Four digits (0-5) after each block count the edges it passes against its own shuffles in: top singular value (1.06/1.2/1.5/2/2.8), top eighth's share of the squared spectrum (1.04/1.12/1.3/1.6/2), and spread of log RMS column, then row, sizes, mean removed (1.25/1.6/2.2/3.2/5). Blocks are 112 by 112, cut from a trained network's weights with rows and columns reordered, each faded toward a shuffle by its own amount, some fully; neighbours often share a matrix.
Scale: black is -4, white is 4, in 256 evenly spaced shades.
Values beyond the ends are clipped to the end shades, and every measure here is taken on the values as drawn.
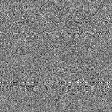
4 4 1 3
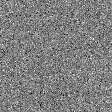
0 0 0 0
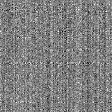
4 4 1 3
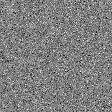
0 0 0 0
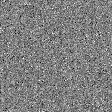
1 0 0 0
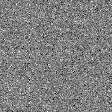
2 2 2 0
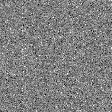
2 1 1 0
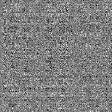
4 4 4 1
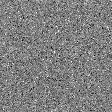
0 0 0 0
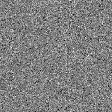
2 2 2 0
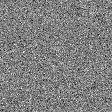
1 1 0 0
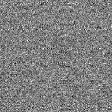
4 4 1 3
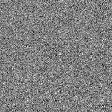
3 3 2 1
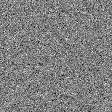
0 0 0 0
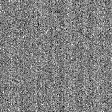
3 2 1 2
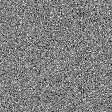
0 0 0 0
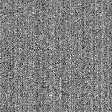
3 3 1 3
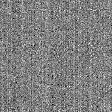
3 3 1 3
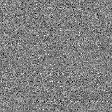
2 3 1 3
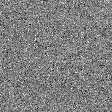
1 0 0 0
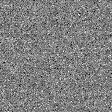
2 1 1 0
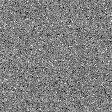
1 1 0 0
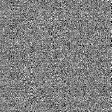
3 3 3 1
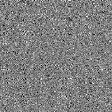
3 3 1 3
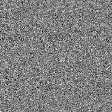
2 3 1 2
